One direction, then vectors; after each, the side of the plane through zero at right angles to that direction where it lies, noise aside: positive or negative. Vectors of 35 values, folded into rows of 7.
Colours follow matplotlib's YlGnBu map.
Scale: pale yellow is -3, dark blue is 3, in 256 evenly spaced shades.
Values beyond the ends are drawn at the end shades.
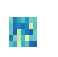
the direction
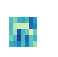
negative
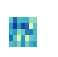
positive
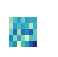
positive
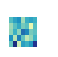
positive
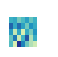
negative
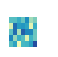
positive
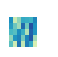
negative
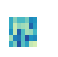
negative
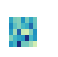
negative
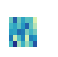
positive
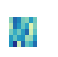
positive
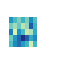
negative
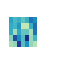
negative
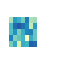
positive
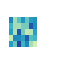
negative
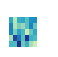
negative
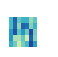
positive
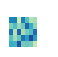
negative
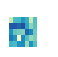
positive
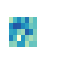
positive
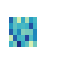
negative
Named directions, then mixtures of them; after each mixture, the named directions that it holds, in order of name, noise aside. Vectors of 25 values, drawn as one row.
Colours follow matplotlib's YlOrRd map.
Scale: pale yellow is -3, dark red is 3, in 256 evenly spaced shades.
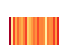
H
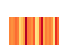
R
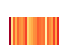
H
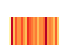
H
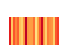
H, R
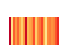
H, R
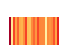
H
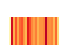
H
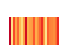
H, R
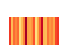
H, R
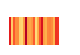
H, R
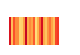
H, R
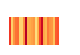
H, R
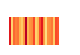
H, R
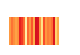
R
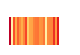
H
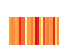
R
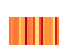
R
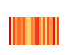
H, R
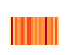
H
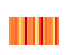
R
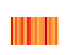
H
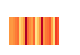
R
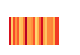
H, R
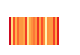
H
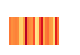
R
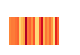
R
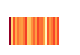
H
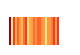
H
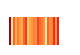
H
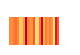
R
